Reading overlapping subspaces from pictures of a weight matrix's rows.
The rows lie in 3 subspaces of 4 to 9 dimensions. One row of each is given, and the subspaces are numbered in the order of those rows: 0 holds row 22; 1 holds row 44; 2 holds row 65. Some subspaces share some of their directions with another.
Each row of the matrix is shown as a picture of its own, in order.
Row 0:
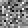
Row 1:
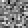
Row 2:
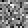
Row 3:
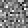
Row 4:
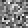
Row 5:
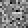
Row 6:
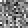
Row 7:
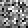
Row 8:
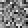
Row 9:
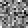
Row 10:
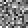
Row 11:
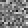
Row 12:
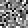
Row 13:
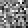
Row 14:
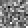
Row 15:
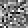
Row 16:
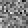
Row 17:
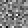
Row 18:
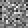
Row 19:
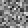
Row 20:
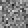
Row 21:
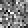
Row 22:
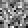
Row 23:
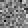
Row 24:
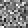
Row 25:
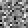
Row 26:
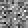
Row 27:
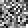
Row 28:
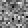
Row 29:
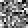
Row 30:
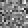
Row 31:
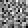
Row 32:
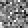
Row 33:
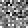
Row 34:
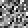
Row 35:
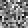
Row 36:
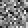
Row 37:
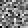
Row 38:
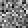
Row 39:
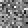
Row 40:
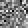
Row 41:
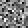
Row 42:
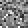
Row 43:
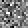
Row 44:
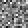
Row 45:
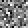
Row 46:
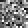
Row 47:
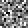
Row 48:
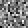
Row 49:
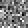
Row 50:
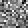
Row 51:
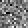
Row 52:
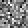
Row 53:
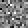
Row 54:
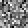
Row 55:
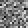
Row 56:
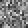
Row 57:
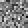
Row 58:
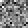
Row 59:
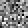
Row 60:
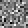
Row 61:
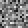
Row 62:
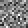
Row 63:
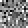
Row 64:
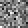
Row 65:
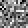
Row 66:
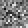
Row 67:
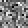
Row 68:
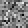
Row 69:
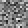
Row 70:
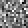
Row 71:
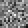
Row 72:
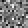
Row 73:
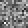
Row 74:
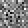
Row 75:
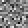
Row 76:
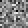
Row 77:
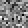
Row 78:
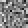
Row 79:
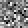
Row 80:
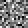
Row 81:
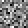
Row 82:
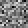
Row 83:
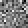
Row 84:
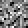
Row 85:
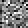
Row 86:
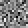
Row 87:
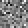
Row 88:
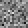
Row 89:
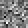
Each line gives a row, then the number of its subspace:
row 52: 0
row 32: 1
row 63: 2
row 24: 1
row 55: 2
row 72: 0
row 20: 2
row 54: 0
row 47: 0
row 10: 1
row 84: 0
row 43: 0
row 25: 2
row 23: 0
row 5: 2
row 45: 0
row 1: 2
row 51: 0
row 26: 2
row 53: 0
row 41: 2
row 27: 2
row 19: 2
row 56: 2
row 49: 2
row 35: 1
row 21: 2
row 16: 2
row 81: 0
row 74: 2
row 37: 1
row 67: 2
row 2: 0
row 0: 2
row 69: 2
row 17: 1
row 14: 2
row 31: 2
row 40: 0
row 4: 0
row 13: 2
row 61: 1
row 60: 1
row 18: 2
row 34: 2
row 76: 2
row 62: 2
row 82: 2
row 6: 2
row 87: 0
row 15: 2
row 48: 2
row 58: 2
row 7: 2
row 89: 2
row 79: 0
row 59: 1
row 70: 2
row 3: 2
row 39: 1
